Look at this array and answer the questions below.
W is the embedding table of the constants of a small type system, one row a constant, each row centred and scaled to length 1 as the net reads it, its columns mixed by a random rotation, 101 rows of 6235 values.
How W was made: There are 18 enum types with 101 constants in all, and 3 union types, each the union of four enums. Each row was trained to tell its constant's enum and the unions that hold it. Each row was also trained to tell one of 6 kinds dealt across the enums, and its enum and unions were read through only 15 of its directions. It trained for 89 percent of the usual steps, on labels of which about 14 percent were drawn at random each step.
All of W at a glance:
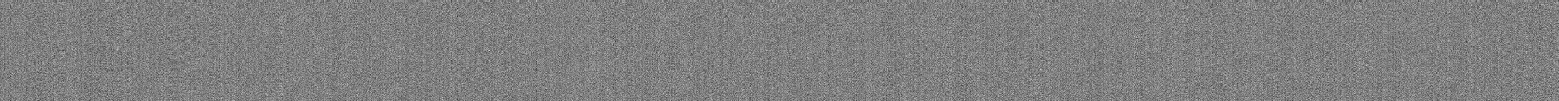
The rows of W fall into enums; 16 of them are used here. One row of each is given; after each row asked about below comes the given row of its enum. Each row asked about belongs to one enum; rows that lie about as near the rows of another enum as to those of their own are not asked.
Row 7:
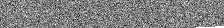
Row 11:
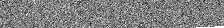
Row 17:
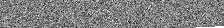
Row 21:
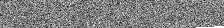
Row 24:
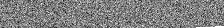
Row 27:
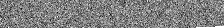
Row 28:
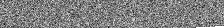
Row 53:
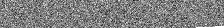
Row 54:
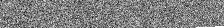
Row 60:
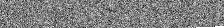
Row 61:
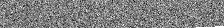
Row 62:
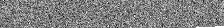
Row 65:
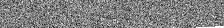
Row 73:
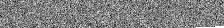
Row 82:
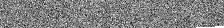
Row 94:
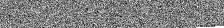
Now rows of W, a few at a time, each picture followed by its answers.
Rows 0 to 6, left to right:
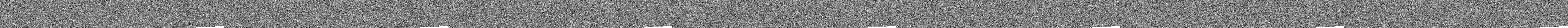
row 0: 60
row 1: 60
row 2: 53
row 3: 62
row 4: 73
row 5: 65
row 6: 21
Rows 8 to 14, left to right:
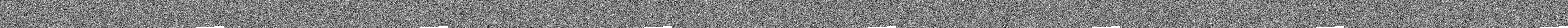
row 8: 21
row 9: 62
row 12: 62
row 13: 82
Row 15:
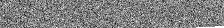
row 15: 54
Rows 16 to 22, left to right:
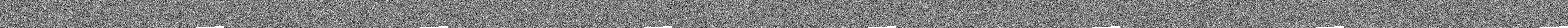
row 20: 7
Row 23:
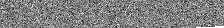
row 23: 60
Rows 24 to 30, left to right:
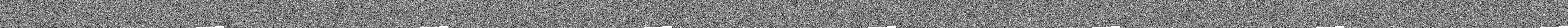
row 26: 17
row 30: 27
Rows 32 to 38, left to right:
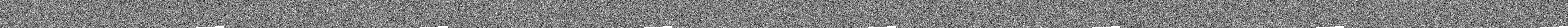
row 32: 11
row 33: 17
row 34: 53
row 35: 27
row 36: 65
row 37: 28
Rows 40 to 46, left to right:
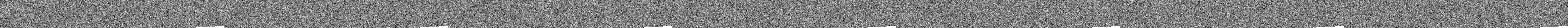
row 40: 62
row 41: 11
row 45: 11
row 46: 7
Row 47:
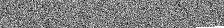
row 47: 21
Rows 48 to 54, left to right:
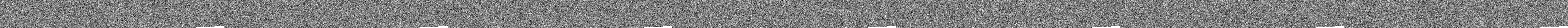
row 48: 65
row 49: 21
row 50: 60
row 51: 65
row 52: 28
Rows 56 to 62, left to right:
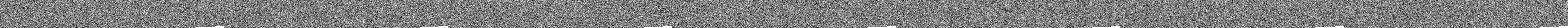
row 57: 53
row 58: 21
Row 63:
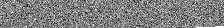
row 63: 61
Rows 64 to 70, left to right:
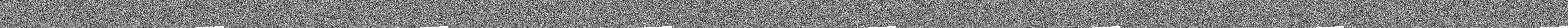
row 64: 54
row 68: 61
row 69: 27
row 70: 27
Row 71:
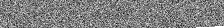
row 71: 53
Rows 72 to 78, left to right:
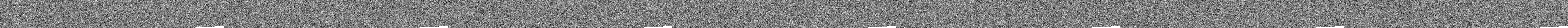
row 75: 65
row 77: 62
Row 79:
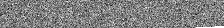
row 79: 17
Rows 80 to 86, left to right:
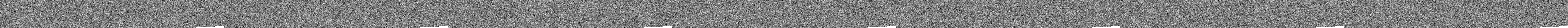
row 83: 11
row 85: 73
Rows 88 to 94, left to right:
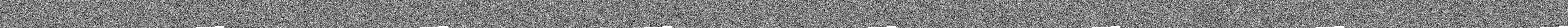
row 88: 17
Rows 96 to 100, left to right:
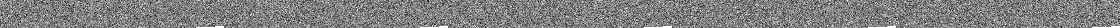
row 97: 11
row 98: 73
